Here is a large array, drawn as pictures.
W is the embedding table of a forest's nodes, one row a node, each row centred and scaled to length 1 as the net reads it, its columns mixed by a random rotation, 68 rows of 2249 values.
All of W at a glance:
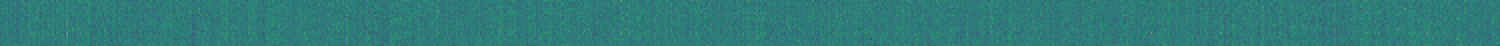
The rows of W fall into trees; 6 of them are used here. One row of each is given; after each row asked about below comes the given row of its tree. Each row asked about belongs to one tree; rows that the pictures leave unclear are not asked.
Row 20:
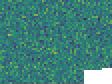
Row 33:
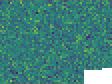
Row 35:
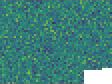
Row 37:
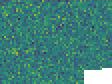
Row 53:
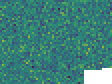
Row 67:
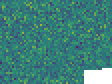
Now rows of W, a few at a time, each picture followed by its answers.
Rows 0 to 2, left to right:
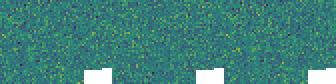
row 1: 20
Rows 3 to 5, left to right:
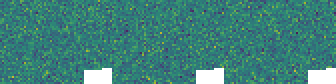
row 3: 33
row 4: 53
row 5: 35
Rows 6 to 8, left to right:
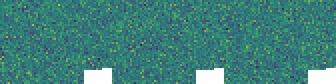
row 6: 35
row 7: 35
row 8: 53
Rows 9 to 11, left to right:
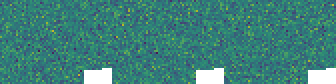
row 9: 35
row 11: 67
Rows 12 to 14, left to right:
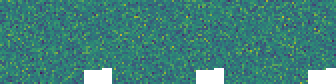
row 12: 20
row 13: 20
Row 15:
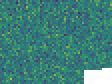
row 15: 37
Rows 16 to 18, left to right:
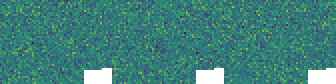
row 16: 37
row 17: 35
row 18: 37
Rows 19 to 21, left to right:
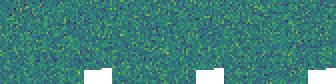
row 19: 37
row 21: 67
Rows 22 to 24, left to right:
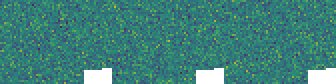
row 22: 35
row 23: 67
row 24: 20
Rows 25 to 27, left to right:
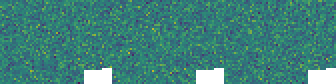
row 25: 53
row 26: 37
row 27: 53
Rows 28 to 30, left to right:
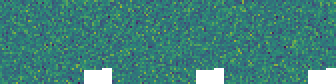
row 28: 53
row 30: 37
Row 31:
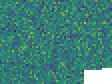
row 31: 53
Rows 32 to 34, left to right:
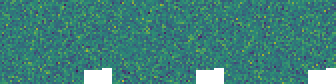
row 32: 33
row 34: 53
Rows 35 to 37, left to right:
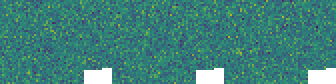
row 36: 33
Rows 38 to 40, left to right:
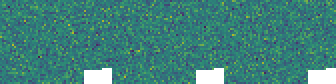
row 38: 67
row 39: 37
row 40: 20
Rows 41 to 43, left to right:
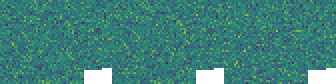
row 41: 67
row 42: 67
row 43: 35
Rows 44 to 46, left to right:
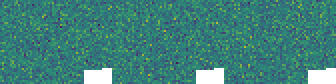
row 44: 35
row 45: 35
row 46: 20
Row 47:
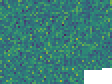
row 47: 37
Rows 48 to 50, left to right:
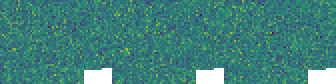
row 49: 37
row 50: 37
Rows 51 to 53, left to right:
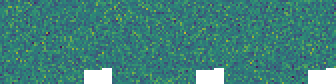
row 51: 37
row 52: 67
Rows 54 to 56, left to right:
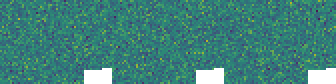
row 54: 33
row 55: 20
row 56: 53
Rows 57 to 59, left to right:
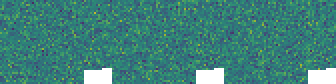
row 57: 67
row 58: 53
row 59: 53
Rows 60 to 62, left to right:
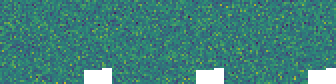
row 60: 35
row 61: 67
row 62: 37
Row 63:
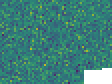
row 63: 33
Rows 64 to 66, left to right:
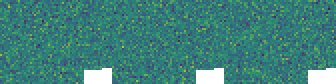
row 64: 37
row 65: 67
